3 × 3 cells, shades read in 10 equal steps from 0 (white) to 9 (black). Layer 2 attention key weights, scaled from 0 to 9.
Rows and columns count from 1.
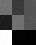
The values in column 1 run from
0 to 8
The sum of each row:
18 19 18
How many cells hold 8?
1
